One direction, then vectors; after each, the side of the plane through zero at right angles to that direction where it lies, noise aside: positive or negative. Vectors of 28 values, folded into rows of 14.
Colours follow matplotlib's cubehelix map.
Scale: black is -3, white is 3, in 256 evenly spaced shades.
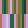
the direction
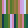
negative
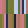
negative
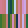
negative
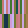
negative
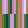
negative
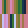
positive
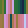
positive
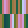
negative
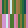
positive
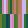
negative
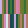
positive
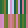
positive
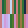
positive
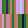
positive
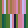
negative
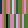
negative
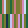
negative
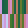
positive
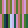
negative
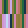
positive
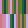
positive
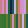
negative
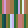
negative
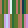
positive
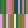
positive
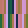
negative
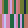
positive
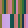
positive
